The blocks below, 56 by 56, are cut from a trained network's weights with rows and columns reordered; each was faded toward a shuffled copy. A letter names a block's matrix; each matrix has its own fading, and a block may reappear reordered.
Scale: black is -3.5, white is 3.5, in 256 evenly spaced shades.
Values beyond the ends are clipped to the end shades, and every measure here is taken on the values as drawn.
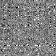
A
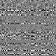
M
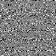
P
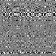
M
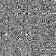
A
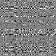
M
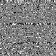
P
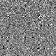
A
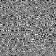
P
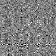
A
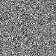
A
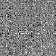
A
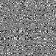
P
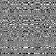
M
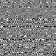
M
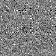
A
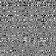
M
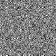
A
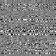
M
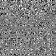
P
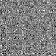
A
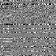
M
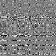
M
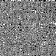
A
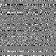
M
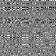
M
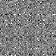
A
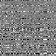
M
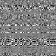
M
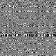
M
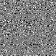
P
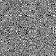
A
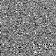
A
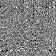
A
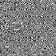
P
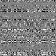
M
